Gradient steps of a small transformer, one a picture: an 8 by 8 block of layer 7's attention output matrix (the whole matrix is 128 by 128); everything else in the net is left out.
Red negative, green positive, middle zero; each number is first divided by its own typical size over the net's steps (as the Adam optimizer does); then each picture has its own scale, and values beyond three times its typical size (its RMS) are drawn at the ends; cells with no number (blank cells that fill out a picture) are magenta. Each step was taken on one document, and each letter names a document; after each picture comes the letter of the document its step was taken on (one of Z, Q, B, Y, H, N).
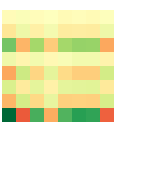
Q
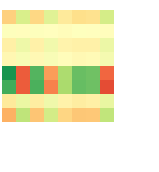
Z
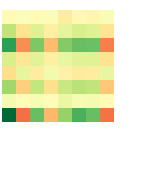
Q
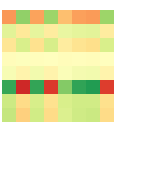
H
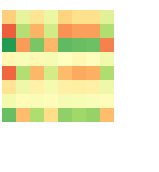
Q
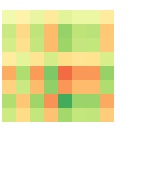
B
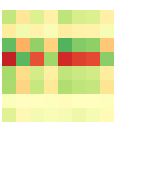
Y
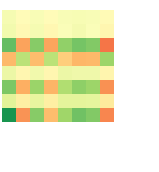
Q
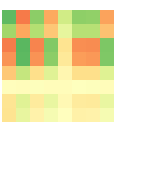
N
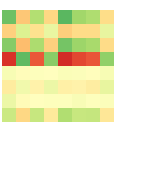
Y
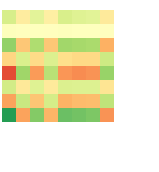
Q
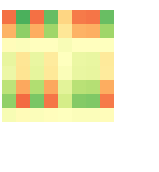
H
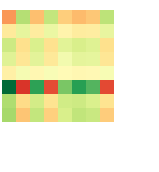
H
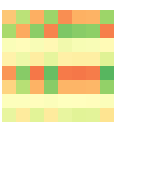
B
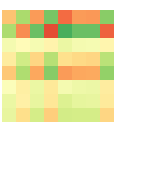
B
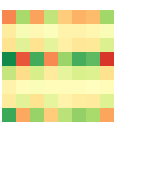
Z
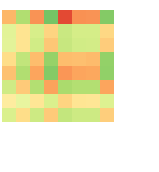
B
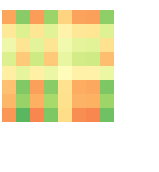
N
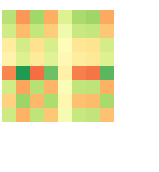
N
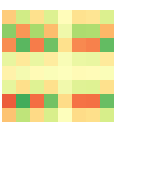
N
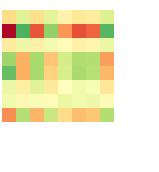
Z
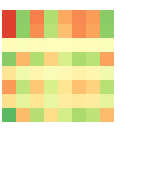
Z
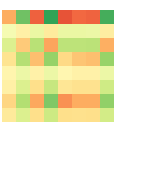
B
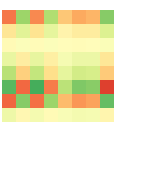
Z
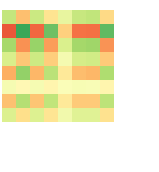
N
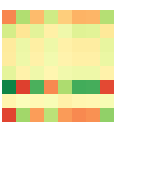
Q
